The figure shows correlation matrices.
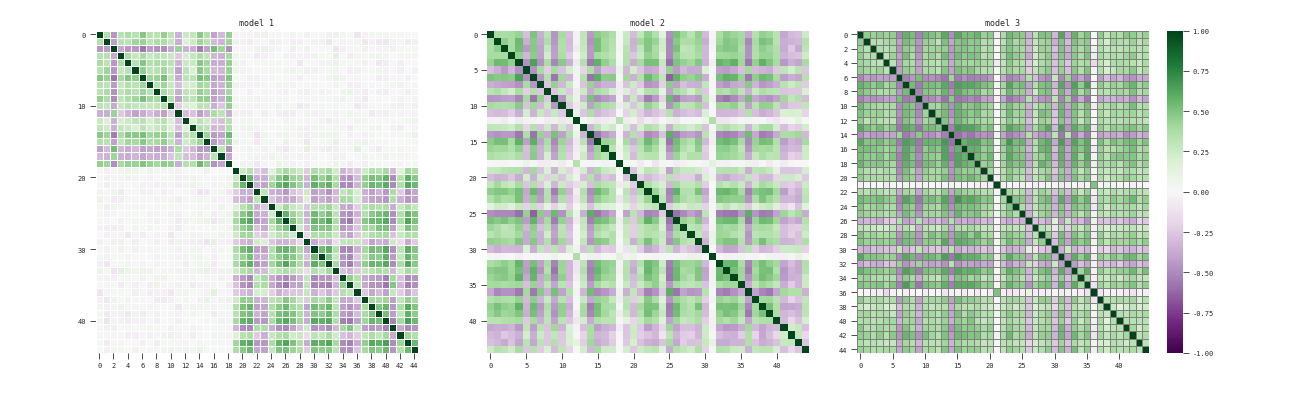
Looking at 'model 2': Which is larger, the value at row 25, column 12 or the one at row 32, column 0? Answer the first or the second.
the second
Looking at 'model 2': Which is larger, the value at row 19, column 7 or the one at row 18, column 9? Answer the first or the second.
the second
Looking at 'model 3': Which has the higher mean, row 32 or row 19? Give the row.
19
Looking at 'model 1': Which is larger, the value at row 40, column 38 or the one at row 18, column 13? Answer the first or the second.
the first
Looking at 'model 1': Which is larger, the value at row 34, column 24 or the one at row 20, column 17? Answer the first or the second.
the second
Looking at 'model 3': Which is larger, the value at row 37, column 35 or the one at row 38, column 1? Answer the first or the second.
the first
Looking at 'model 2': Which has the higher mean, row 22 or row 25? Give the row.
22
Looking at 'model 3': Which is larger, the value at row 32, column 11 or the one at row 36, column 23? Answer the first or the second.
the second
